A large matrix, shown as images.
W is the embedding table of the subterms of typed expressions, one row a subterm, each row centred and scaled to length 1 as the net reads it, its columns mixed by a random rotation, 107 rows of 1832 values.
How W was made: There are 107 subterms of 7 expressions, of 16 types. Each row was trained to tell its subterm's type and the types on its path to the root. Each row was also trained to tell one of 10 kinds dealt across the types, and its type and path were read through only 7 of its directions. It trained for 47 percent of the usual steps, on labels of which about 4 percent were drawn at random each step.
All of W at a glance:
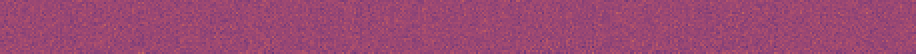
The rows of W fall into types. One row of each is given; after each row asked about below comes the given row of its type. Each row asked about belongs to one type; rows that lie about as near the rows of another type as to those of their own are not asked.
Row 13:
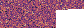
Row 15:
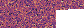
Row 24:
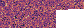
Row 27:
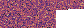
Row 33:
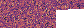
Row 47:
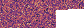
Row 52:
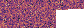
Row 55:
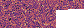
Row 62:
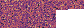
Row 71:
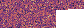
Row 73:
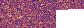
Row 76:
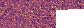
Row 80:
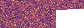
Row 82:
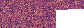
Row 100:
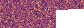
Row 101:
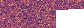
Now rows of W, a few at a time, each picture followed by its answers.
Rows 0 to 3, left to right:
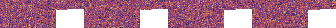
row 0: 52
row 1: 24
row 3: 100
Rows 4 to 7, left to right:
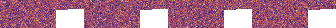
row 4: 80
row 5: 101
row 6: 13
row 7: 33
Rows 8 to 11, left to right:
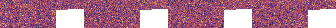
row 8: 52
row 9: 27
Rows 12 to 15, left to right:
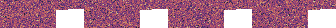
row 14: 13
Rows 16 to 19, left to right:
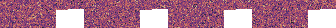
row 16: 52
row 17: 62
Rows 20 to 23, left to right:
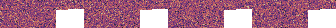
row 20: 24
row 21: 52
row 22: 62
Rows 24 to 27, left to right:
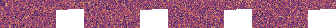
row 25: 71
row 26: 27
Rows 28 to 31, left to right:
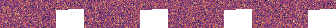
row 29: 55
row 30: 15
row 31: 33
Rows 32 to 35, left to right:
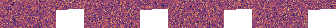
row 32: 27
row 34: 27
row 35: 33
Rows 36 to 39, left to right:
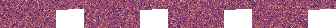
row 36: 24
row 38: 82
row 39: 76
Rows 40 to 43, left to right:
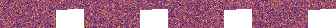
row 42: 27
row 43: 55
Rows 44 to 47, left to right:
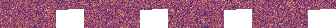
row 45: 101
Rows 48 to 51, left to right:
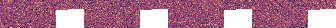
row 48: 47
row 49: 80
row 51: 24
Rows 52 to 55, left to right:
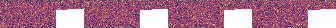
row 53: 101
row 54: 52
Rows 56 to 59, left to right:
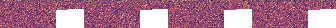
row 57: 62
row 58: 62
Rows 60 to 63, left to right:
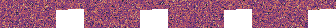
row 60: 52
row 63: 76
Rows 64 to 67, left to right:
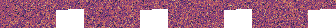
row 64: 33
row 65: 100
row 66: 13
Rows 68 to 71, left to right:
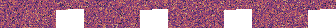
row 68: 71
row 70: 47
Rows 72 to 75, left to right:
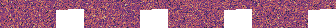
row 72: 73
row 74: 76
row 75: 24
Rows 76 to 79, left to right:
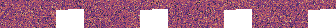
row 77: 27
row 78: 55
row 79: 55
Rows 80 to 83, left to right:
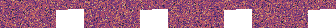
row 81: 80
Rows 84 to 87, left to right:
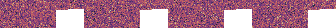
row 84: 76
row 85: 15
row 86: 71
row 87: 24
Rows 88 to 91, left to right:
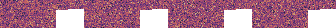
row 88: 100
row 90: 71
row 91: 82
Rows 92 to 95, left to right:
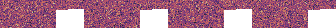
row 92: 47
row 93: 15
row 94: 15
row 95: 76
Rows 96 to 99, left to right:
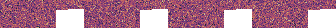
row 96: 62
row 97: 62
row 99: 80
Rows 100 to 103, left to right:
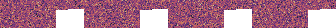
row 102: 33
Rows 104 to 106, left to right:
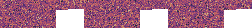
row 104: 55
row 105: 33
